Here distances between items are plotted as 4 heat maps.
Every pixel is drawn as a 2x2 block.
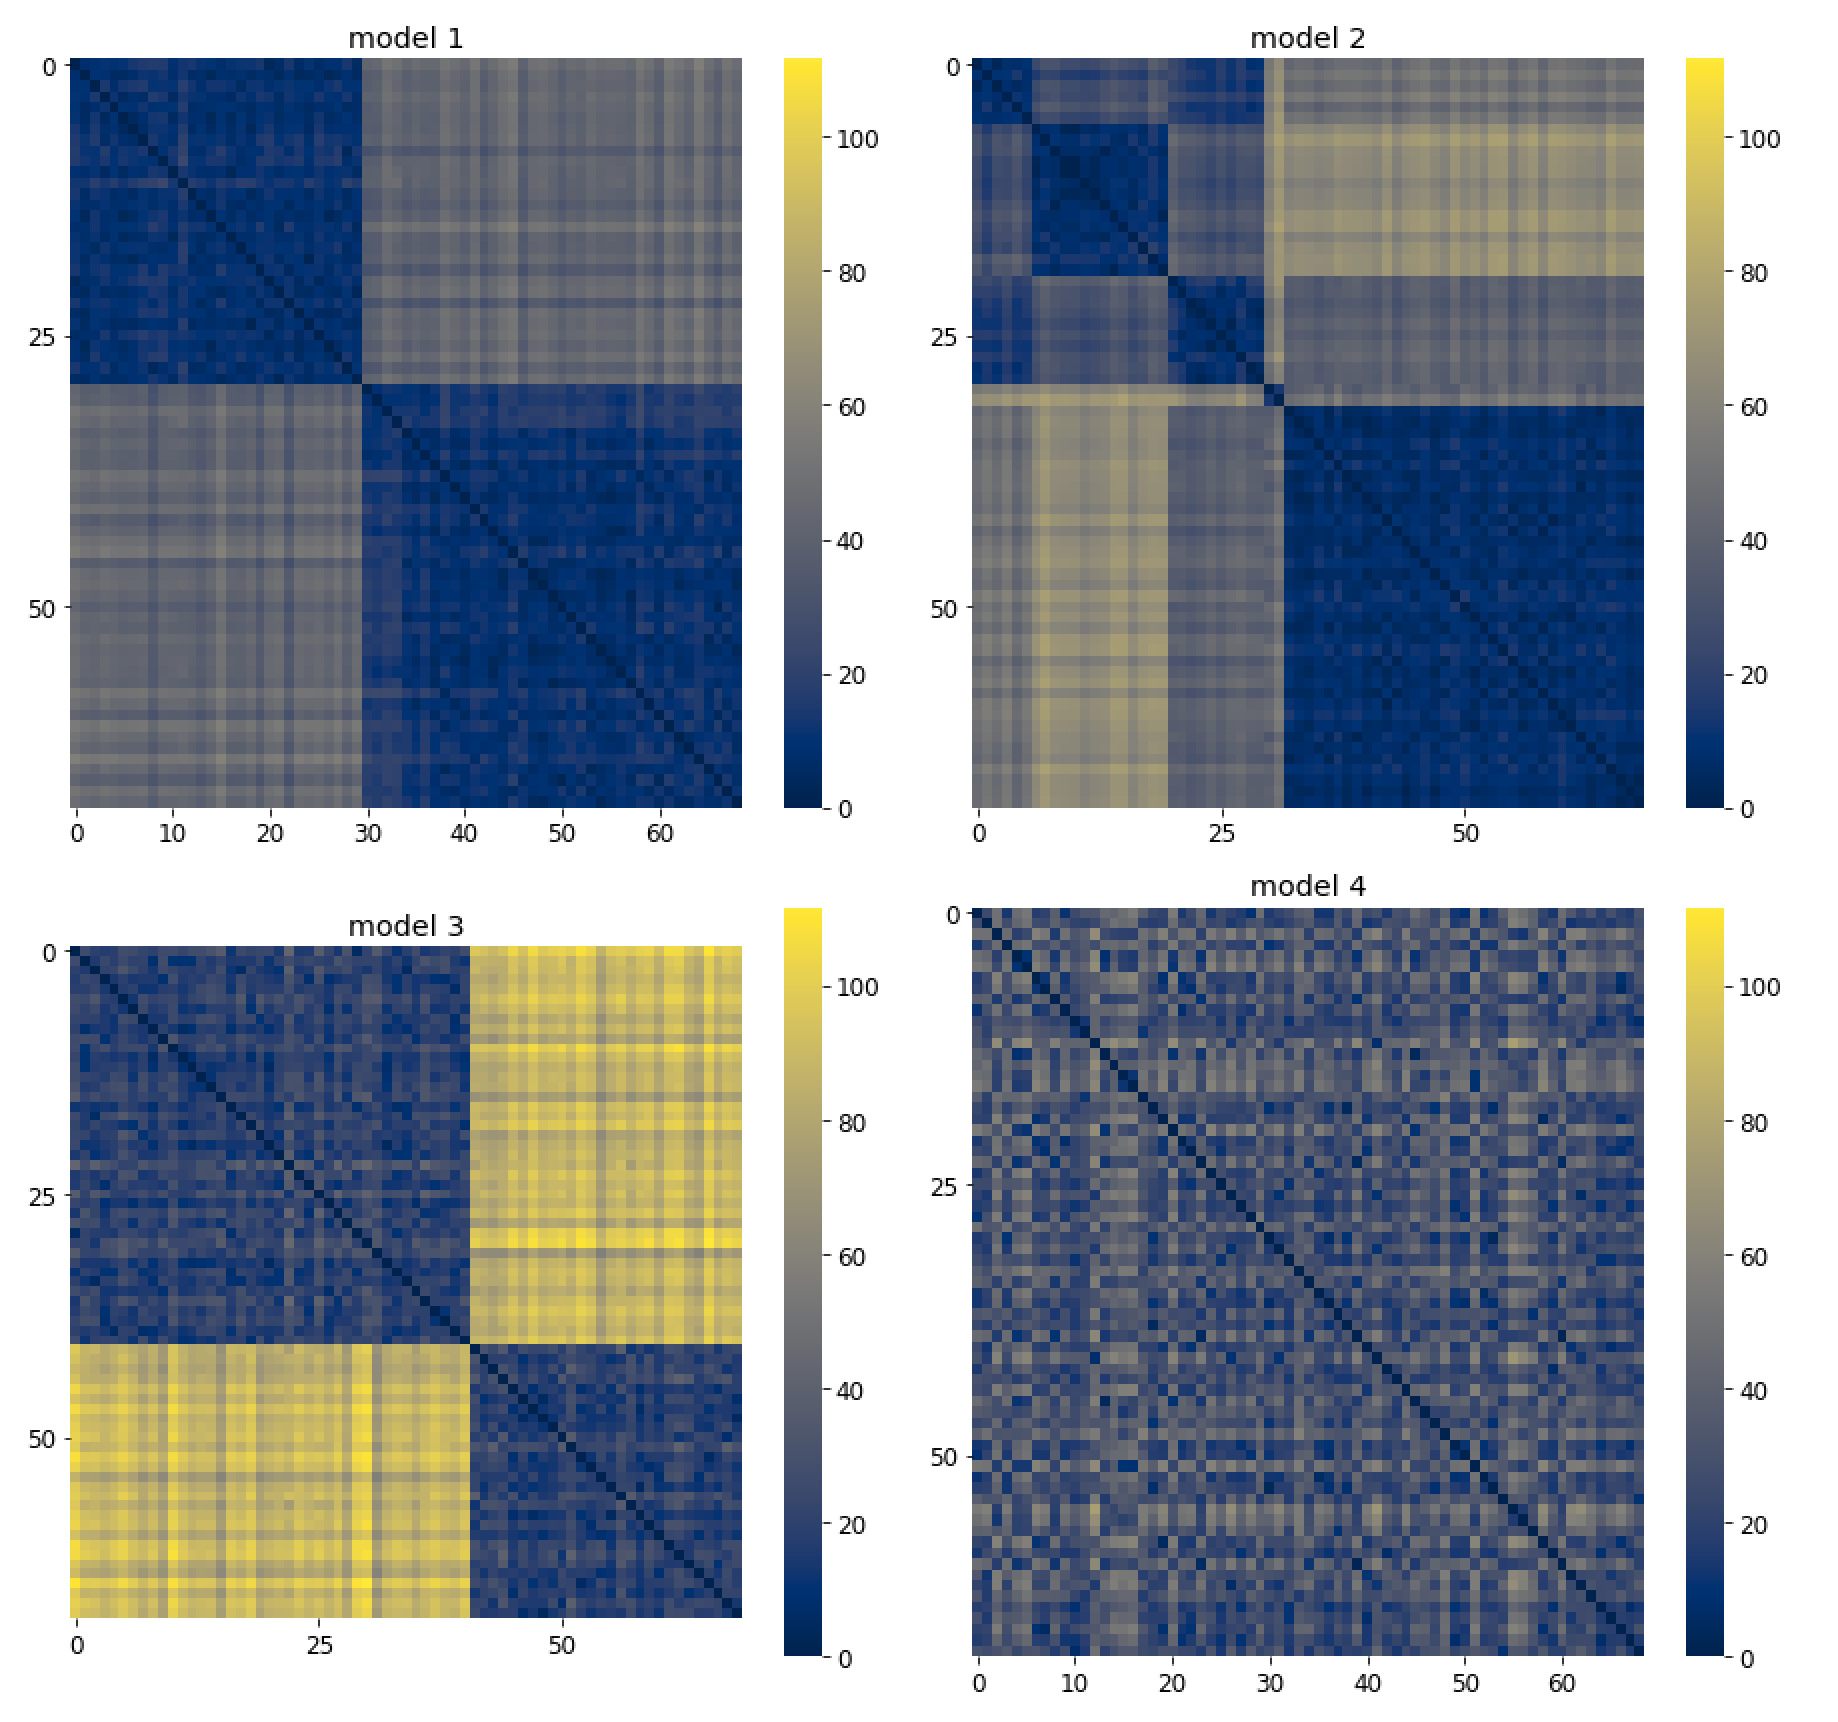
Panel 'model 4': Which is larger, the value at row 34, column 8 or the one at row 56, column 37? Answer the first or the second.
the second
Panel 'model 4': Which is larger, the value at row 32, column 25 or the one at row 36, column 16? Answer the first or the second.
the second
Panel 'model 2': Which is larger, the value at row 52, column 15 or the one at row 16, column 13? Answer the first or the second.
the first
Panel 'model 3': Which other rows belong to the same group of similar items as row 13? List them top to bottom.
0, 1, 2, 3, 4, 5, 6, 7, 8, 9, 10, 11, 12, 14, 15, 16, 17, 18, 19, 20, 21, 22, 23, 24, 25, 26, 27, 28, 29, 30, 31, 32, 33, 34, 35, 36, 37, 38, 39, 40
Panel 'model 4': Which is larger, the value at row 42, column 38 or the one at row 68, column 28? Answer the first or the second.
the second
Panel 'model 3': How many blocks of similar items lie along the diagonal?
2
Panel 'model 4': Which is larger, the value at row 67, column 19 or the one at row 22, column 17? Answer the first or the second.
the second
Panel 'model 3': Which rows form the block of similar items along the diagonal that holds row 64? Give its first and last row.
41 to 68
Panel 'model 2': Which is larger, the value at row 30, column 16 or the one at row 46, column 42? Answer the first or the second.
the first
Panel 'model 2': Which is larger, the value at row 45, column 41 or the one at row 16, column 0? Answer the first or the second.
the second
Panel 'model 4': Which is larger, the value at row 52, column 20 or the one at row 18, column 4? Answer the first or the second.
the first
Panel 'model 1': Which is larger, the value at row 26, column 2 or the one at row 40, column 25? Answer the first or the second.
the second
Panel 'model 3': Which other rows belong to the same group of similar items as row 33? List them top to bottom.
0, 1, 2, 3, 4, 5, 6, 7, 8, 9, 10, 11, 12, 13, 14, 15, 16, 17, 18, 19, 20, 21, 22, 23, 24, 25, 26, 27, 28, 29, 30, 31, 32, 34, 35, 36, 37, 38, 39, 40
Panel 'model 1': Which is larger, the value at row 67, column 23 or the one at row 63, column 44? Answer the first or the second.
the first
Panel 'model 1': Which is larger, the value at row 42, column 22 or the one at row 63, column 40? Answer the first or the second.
the first
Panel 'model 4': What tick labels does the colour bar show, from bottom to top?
0, 20, 40, 60, 80, 100
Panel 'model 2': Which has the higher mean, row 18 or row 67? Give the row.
18
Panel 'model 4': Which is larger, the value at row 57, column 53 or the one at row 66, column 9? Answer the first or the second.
the first
